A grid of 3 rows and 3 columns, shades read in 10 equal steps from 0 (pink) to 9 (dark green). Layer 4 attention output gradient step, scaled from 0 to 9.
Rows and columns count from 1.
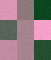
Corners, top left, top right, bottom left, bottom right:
1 9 2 8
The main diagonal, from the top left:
1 3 8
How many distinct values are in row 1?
3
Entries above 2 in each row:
2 2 2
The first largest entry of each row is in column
3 1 3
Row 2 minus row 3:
4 0 -8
